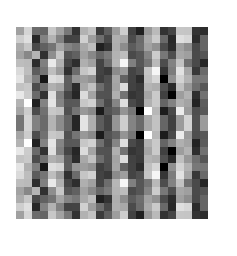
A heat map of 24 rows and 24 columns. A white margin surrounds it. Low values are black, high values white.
Stripes running up and down repeat 6 times from left to right. On average the colour sits 50% of the way up the scale. The top and bottom halves mirror each other.
